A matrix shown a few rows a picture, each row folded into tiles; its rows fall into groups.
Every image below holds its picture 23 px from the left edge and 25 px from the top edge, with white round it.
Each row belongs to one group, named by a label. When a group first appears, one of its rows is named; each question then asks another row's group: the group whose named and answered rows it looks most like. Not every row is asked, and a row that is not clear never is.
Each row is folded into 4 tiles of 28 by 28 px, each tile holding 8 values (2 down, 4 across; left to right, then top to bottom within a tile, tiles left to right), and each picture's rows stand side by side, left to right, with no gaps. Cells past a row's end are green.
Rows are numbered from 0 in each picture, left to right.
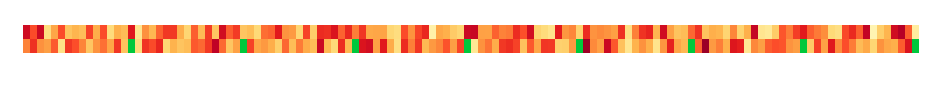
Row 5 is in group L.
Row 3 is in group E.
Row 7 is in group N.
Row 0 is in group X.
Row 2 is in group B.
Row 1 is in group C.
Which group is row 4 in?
N
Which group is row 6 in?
N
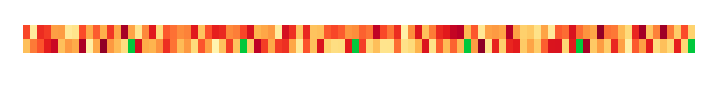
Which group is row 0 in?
C
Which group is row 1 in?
B
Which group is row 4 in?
N
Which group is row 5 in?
B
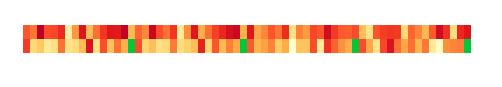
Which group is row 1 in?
B
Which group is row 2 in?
L
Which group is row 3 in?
B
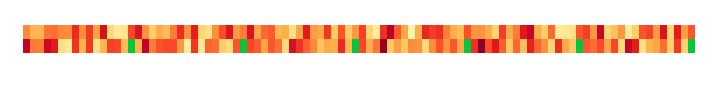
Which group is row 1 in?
N
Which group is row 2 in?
X
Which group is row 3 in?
L
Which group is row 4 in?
E
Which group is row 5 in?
X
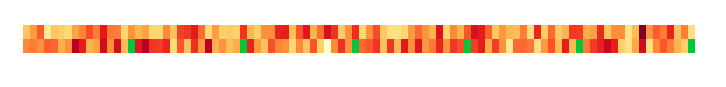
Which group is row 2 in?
B
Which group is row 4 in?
X
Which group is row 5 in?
C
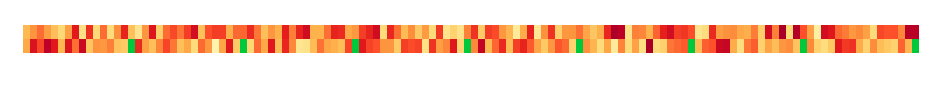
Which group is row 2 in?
N
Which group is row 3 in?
X
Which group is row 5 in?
B
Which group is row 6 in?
C
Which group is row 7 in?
B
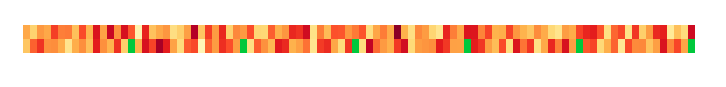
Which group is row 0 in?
C
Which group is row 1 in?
C
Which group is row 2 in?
N
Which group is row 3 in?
N
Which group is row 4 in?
X
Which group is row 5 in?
X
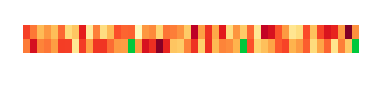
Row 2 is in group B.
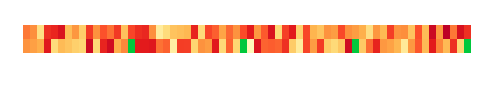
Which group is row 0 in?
L
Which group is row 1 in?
X
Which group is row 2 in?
N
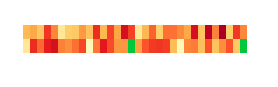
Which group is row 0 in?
C
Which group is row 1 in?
C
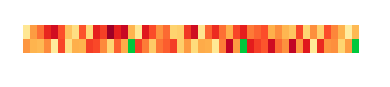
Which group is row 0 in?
B
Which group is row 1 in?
B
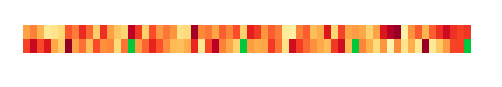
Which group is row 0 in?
E
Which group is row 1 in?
C
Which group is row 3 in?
B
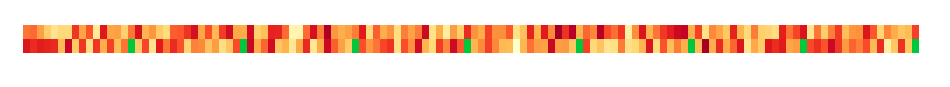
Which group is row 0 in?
E
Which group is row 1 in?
N
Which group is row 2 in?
L
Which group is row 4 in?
C
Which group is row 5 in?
B
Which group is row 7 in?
E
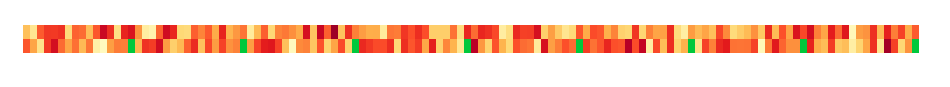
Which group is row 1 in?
C
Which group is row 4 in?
E
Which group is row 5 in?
E
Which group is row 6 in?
C
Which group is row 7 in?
L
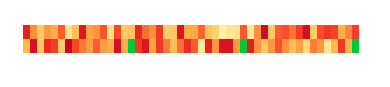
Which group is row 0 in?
X
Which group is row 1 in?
E
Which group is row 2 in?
B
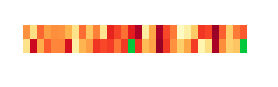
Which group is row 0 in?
N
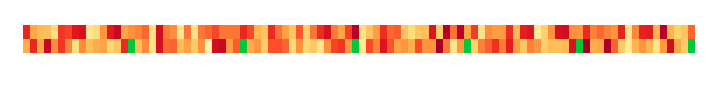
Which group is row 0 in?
N
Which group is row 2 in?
L
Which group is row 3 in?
C
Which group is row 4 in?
N
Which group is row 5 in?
L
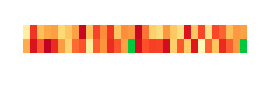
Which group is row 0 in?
C
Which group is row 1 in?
E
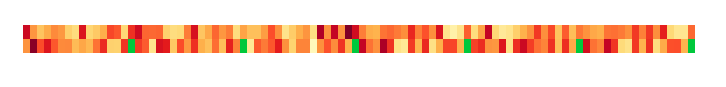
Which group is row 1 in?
X
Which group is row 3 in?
L
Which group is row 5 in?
L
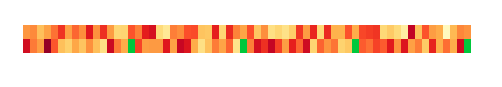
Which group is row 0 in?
L
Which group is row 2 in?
E
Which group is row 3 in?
E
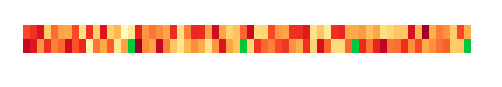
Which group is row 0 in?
E
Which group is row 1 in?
L
